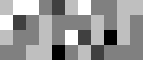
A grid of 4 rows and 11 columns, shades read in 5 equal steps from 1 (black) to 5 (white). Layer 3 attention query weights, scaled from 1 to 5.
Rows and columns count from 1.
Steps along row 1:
up same down down up up down same up same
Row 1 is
4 5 5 3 2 4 5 3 3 4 4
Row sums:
42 37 36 33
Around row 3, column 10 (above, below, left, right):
4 3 1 3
